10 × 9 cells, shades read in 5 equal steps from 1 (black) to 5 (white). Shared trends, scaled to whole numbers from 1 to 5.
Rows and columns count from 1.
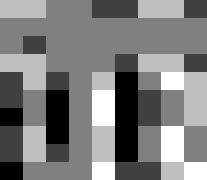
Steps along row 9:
up down up up down up up down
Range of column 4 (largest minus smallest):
0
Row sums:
28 27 26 29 28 24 23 26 27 28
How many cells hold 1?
10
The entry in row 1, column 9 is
2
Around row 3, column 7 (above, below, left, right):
3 4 3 3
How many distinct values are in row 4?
3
